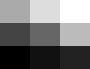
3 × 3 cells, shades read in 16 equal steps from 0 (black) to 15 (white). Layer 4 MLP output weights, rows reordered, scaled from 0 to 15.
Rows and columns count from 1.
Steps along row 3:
up up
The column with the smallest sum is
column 1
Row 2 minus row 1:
-6 -7 -4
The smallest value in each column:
0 1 2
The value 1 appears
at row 3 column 2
